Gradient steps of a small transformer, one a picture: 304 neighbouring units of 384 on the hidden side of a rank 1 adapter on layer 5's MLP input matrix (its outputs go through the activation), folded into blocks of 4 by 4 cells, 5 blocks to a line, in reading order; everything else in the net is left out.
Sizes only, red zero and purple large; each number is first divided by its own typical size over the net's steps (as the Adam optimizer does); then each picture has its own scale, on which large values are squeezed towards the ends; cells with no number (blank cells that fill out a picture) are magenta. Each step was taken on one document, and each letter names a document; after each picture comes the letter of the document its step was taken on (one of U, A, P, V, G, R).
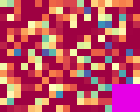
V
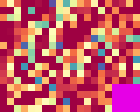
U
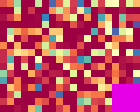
V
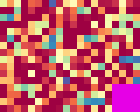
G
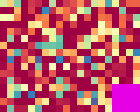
G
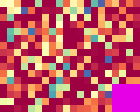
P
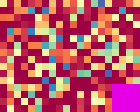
G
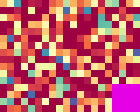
G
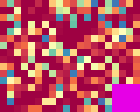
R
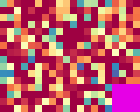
R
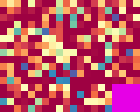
P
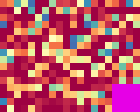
G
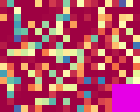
U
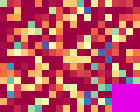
V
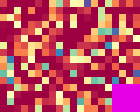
V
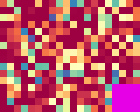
R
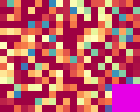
V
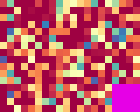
R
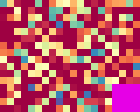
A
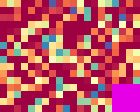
V
